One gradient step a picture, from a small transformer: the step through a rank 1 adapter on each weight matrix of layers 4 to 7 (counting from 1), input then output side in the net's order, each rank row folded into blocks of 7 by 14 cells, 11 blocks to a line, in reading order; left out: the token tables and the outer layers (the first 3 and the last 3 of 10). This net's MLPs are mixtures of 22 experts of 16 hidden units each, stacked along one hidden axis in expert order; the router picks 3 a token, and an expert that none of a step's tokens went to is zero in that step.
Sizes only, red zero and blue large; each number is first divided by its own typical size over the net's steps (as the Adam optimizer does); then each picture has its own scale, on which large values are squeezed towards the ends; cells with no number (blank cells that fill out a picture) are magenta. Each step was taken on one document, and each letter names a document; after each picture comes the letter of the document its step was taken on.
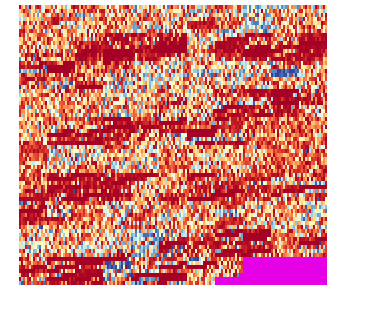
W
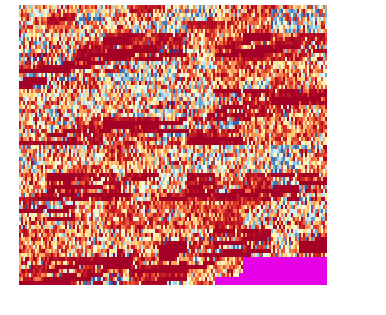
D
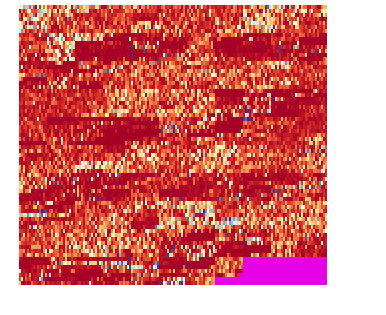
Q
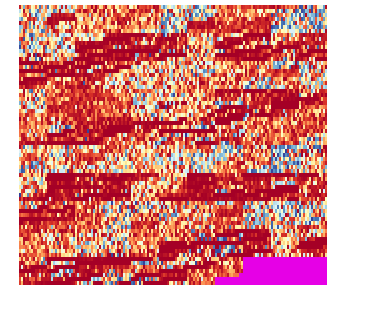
D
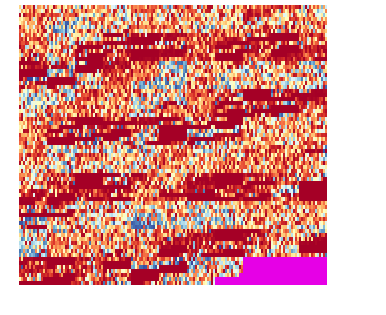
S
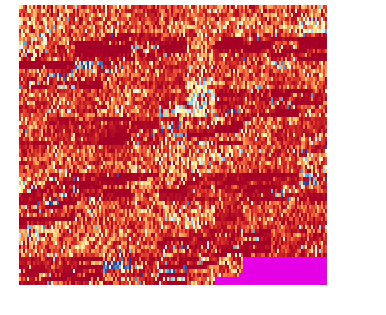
Q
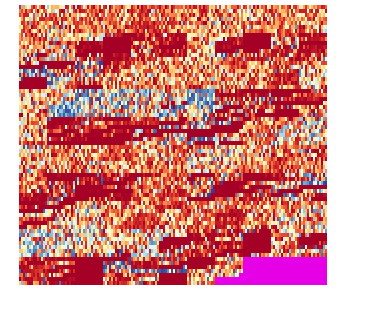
W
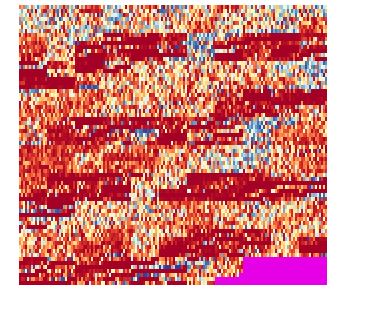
S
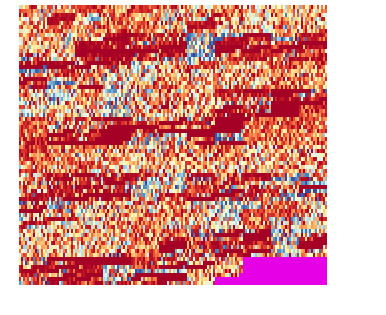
W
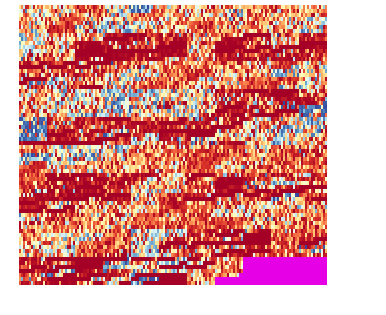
W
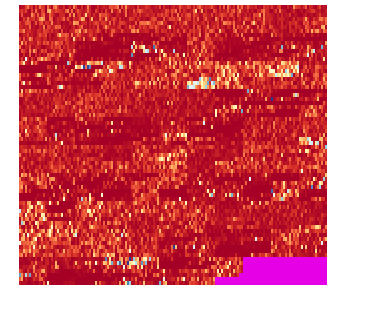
Q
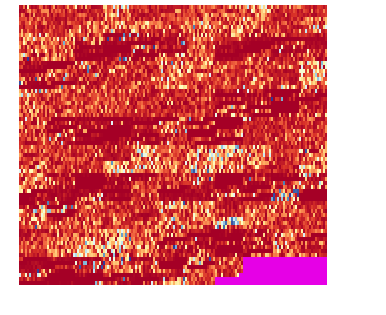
Q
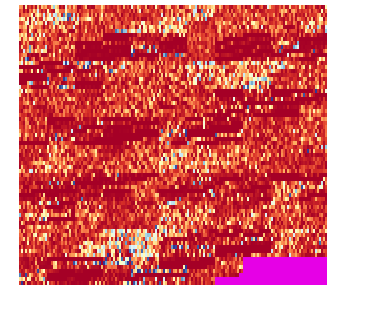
Q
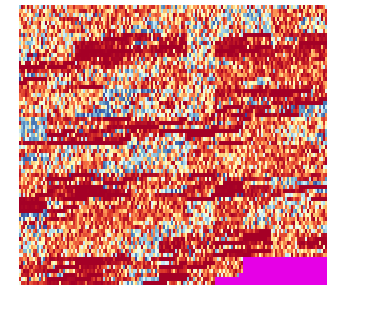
W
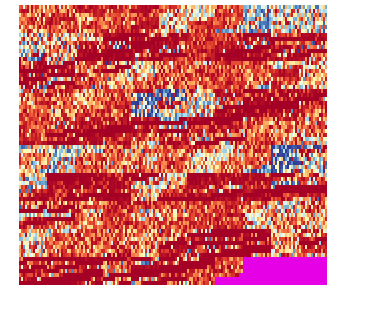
D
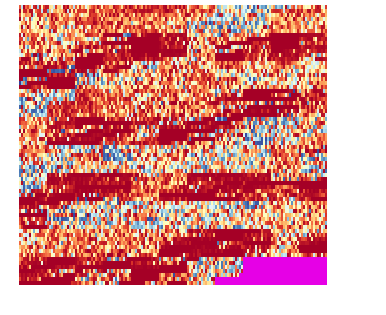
S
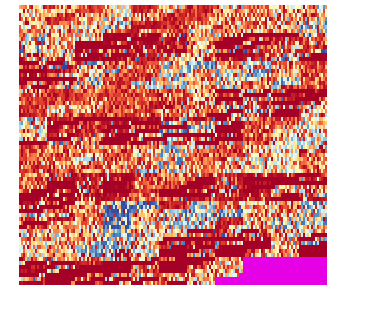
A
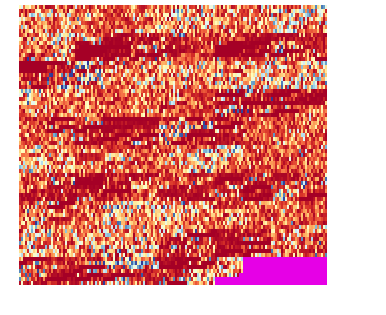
Q
